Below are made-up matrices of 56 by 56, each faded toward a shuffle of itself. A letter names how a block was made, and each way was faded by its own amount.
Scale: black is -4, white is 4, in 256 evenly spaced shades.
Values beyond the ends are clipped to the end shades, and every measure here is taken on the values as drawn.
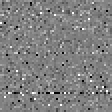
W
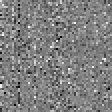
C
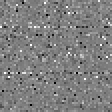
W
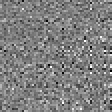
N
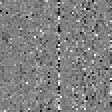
C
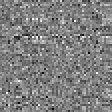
N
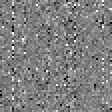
C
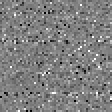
W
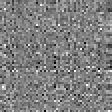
N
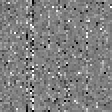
C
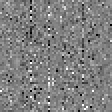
C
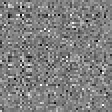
N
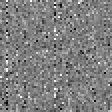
C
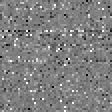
W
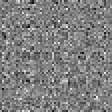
N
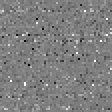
W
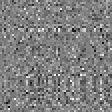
N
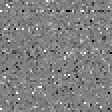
W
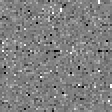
W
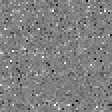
W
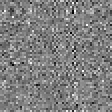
N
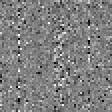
C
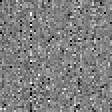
C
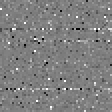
W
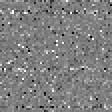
W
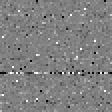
W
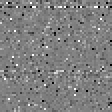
W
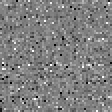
W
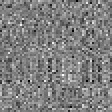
N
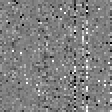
C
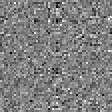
N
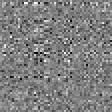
N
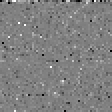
W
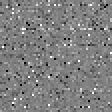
W
